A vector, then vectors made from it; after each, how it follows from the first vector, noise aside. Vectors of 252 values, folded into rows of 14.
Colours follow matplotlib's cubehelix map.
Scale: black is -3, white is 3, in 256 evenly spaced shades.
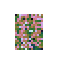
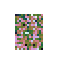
reversed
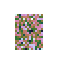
sign-scrambled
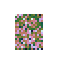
sign-scrambled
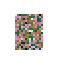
sign-scrambled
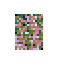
reversed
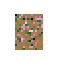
partly zeroed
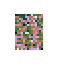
reversed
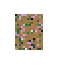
partly zeroed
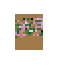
partly zeroed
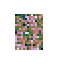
reversed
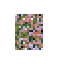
sign-scrambled
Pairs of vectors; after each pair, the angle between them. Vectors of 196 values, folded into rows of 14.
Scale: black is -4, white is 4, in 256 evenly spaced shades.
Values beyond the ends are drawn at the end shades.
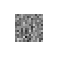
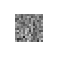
nearly opposite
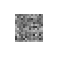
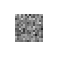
partly opposed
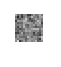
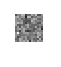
partly opposed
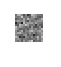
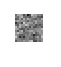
nearly parallel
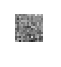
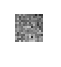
nearly opposite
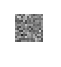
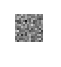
partly aligned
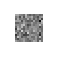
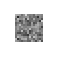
partly aligned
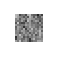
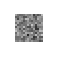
orthogonal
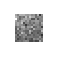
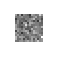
partly opposed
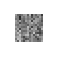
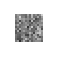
nearly opposite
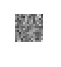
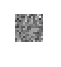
nearly parallel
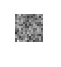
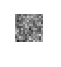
nearly opposite
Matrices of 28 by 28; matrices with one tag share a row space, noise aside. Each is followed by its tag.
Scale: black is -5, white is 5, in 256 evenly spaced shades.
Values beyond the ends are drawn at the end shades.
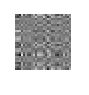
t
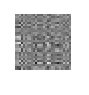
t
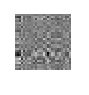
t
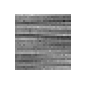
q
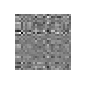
t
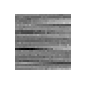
q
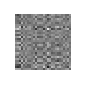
t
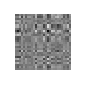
t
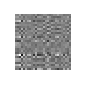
t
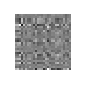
t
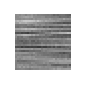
q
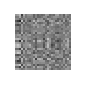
t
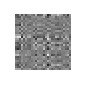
t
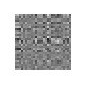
t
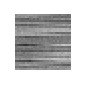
q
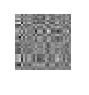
t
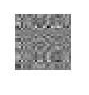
t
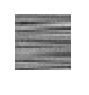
q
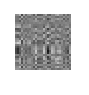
t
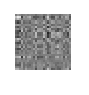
t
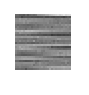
q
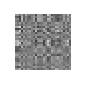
t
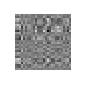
t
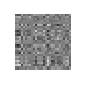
t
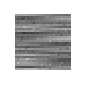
q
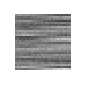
q
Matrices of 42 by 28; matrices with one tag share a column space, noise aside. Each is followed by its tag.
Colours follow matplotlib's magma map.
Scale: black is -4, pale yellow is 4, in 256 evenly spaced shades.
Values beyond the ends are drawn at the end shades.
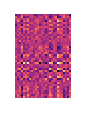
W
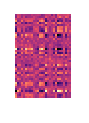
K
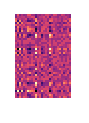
K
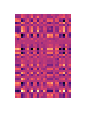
K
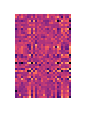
W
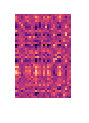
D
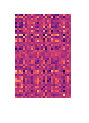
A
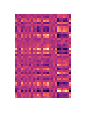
K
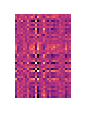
W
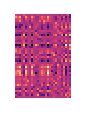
D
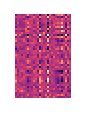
A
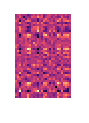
K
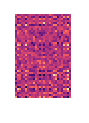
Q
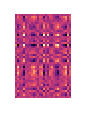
D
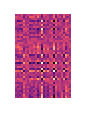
W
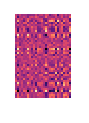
K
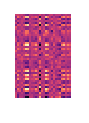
Q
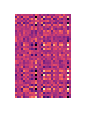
Q
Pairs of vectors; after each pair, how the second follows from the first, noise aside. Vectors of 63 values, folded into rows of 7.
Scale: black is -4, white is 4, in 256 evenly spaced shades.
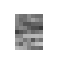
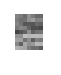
copied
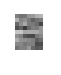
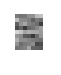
copied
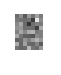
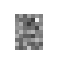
copied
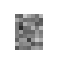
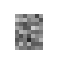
wrapped around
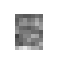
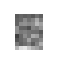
copied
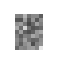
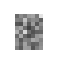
wrapped around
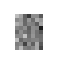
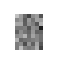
copied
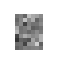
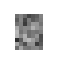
sign-scrambled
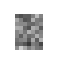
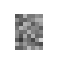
wrapped around
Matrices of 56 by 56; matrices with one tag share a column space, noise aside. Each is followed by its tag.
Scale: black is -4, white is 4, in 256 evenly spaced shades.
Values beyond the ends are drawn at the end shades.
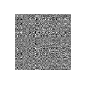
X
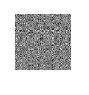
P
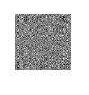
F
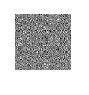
P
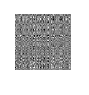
F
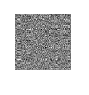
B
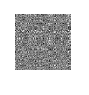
P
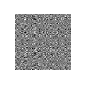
X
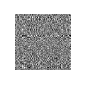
F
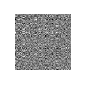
X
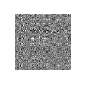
P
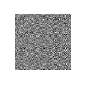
X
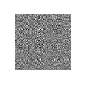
B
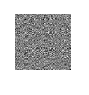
X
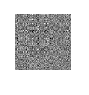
P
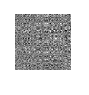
P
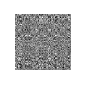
F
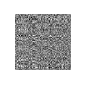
F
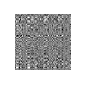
F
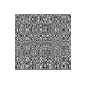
F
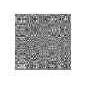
F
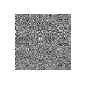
P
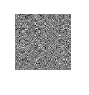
B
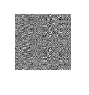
X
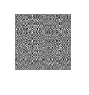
B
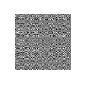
X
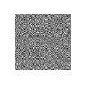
X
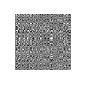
P
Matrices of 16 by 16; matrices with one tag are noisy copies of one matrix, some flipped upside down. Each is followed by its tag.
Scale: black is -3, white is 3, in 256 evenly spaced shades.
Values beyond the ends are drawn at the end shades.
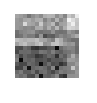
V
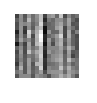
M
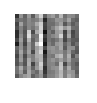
M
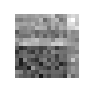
V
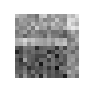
V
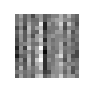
M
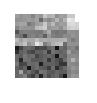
V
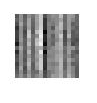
M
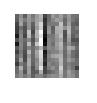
M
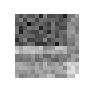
V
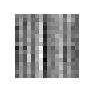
M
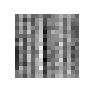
M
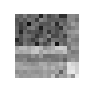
V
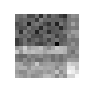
V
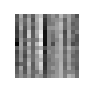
M
